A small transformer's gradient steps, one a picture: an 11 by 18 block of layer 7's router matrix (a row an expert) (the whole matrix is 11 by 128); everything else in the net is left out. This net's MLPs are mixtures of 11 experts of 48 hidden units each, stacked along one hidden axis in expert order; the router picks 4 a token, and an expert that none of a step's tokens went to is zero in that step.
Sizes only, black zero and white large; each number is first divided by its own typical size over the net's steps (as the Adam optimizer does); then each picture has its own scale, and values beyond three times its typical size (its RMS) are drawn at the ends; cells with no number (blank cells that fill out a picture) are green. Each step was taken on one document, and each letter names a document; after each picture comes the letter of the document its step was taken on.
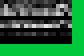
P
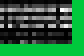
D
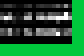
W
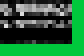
P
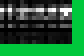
D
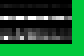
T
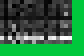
D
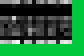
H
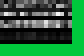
P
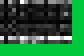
D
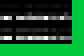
T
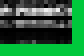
P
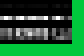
T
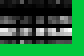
H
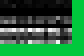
H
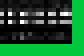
D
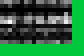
H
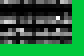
H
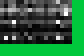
D
